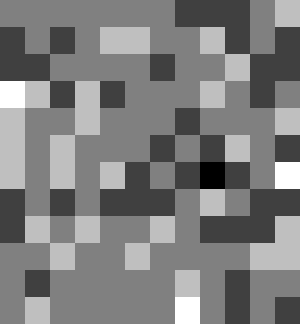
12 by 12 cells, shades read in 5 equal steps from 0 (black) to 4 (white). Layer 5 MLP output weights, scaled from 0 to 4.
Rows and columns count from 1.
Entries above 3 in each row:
0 0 0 1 0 0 1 0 0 0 0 1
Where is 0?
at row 7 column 9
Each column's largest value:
4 3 3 3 3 3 3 4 3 3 3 4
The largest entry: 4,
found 3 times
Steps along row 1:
same same same same same same down same same up up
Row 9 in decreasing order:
3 3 3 3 2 2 2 2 1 1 1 1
